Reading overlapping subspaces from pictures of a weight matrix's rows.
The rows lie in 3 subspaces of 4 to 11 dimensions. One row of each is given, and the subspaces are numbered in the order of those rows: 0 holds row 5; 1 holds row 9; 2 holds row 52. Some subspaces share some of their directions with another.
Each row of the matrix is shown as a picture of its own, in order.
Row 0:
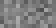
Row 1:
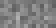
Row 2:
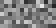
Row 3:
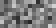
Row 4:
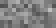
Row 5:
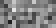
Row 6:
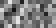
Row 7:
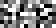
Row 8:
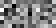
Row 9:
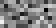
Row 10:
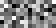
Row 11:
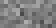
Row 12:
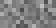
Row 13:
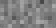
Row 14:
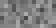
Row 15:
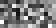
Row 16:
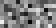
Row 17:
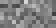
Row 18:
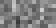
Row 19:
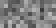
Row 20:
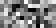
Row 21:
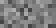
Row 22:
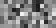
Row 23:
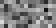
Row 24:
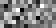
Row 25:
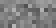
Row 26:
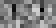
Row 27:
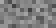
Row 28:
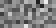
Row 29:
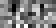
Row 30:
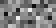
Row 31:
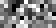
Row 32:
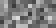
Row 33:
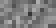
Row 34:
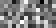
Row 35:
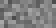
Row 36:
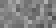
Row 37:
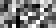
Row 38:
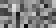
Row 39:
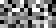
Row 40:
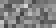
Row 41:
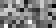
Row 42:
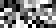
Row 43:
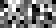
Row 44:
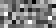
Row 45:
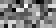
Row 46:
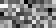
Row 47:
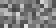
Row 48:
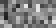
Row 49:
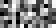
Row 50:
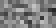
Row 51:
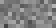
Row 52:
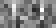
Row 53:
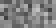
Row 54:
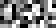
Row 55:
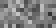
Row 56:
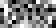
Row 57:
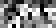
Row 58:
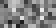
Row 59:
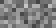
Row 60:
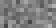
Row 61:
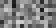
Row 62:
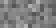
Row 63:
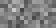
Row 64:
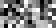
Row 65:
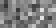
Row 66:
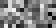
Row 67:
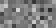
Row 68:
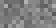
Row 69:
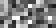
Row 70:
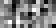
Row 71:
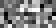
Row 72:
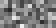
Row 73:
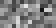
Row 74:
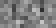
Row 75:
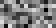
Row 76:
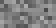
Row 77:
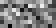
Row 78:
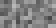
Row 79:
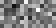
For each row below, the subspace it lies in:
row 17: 0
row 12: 1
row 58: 0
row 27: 0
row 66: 2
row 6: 0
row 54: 2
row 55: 2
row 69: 2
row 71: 0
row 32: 2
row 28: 1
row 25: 0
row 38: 1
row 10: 0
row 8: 0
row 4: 0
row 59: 0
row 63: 0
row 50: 0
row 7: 1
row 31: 0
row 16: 1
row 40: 0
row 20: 0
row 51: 0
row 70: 1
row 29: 1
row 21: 0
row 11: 0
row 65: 0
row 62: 0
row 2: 1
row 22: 0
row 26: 2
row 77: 0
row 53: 0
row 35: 0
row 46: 0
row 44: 0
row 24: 0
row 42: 0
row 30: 0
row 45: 0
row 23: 1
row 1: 1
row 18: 2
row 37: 0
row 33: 1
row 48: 0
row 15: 0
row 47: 1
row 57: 0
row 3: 1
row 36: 2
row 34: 2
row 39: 0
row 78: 1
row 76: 1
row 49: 1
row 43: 0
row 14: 2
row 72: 2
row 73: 0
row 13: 2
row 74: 2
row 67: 0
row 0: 0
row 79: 0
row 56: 0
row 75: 1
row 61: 2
